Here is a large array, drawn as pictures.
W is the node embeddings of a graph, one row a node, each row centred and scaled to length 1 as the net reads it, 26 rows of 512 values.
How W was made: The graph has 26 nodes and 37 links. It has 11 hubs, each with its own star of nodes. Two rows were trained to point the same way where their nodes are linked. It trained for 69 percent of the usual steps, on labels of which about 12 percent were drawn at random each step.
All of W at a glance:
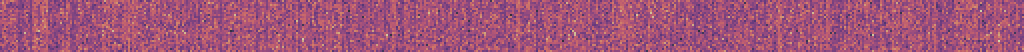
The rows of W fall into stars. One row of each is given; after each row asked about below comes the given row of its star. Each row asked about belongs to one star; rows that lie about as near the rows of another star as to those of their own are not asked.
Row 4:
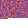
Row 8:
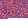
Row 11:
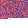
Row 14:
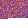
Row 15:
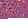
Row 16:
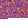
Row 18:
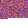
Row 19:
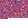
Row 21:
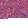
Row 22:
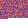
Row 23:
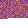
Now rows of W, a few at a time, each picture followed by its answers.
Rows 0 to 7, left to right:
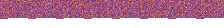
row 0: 15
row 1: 14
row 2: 23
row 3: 16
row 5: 22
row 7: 21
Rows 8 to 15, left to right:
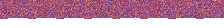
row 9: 21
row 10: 11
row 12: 16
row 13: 19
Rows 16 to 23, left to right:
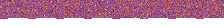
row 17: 18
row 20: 14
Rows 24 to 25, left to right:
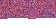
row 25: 4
